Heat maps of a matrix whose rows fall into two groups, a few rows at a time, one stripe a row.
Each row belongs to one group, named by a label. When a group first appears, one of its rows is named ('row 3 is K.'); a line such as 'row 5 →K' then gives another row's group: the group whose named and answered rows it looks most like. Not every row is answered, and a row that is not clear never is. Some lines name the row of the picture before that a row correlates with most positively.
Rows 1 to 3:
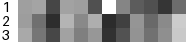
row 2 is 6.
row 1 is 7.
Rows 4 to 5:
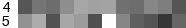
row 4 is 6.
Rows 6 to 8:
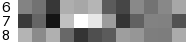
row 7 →6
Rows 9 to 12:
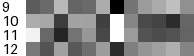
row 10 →7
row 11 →7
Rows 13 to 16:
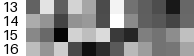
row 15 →6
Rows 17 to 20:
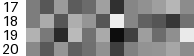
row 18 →7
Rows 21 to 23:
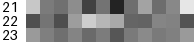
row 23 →6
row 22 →6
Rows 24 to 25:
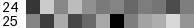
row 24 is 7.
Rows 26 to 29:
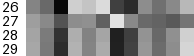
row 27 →7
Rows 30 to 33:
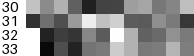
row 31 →6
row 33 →7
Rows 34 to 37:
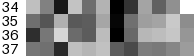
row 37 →6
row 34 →6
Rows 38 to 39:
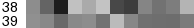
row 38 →6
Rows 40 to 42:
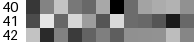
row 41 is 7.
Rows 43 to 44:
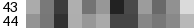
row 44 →6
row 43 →6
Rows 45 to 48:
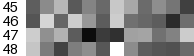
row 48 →7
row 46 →7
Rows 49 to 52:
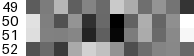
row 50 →6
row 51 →6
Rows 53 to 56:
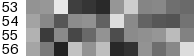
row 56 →6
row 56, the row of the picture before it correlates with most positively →50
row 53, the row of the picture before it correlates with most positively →49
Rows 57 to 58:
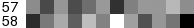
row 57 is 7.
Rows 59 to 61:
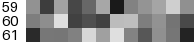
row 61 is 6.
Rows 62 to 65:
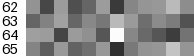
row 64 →7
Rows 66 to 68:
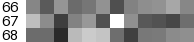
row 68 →6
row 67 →7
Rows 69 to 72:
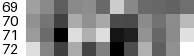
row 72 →6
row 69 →7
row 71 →6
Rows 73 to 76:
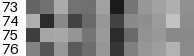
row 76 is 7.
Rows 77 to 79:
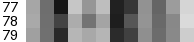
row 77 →6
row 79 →6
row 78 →6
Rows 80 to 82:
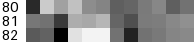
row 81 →6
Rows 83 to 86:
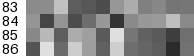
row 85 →7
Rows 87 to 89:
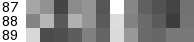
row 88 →7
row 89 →7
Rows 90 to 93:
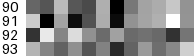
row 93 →6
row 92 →7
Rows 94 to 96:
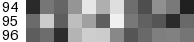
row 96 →6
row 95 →7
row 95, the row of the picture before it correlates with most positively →92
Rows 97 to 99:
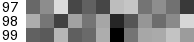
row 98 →6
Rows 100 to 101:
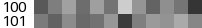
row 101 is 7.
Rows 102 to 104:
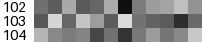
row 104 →6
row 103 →7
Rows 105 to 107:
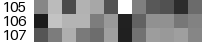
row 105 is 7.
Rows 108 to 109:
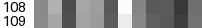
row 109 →7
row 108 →7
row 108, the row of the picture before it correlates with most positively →105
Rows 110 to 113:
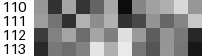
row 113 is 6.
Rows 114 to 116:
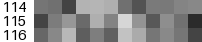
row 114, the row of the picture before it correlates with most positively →111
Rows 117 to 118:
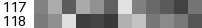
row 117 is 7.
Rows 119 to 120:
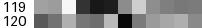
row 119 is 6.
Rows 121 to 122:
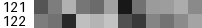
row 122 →6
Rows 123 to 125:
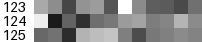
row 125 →6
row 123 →7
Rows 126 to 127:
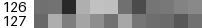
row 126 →6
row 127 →7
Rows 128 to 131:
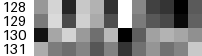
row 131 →6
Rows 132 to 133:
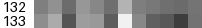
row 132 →7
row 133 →7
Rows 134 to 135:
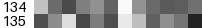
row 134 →7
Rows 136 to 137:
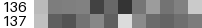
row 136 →6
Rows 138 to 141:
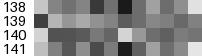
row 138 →6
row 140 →7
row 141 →6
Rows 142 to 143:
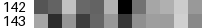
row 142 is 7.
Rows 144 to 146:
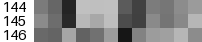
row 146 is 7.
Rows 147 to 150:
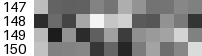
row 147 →7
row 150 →6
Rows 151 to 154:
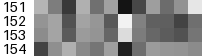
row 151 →6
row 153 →7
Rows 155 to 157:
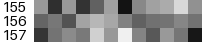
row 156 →6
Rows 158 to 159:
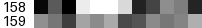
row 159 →6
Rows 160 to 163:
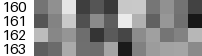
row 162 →6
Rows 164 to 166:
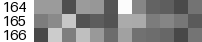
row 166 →7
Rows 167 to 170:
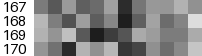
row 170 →6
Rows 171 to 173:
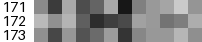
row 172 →6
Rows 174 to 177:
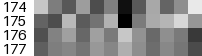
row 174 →6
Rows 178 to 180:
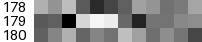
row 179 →6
